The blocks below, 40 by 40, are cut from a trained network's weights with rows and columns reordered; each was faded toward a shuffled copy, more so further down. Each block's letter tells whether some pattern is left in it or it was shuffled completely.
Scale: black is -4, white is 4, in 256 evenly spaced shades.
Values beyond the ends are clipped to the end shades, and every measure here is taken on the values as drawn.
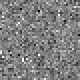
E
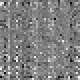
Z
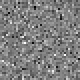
E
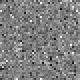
E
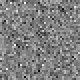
E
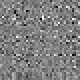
Z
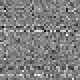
Z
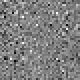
Z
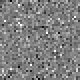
E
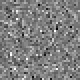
E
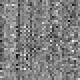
Z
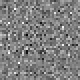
Z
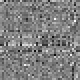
Z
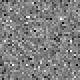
E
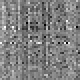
Z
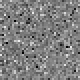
E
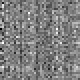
Z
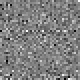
Z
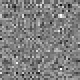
Z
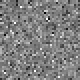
E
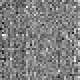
Z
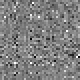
Z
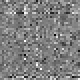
Z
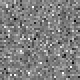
E
